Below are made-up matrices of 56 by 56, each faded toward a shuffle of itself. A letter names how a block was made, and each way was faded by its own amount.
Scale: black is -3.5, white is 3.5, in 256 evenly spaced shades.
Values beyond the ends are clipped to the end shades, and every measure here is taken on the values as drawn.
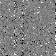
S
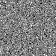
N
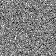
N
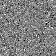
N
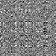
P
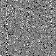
S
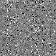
S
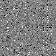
S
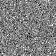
N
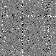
S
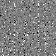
S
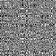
P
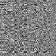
P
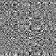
P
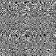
P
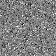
N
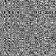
P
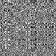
P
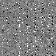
S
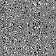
S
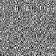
P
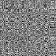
P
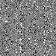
S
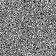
N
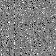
S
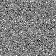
N
